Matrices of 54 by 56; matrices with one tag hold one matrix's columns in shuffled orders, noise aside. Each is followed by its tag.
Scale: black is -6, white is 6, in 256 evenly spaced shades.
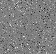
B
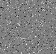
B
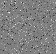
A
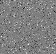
B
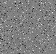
A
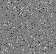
B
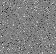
B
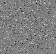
A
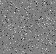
A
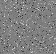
B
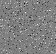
A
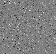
A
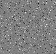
A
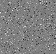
A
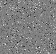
B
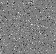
A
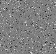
B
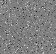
B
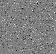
A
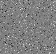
B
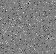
A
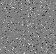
B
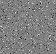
A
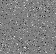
B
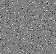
A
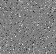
B
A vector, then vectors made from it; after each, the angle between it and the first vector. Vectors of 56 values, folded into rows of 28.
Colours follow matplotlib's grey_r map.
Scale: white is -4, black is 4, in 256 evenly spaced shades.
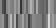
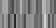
partly opposed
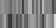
orthogonal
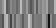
nearly opposite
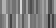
nearly opposite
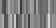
nearly parallel
